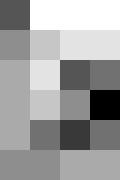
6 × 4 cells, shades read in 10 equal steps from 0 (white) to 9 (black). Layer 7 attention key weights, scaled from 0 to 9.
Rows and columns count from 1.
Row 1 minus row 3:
3 -1 -6 -5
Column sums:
23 14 21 23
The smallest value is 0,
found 3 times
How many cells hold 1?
3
